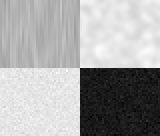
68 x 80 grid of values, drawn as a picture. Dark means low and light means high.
It is made of 2 by 2 panels. Panel 1,1: high, streaked downward, faint in contrast. Panel 1,2: very high, blotchy, faint in contrast. Panel 2,1: very high, fine-grained, faint in contrast. Panel 2,2: very low, fine-grained, faint in contrast.
